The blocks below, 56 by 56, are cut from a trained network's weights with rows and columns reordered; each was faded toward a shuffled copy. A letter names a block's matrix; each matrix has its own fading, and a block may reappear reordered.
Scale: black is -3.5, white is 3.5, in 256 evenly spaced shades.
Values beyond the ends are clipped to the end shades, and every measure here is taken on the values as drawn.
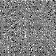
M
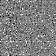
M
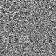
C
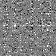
M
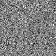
C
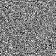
C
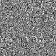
C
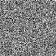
C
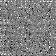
M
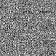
C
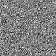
C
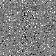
M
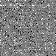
M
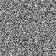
C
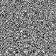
C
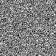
C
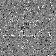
M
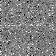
M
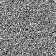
C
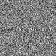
C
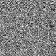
C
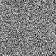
C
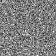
C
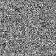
C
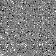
M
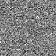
C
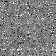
M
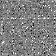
M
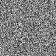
C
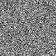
C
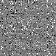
M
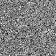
C
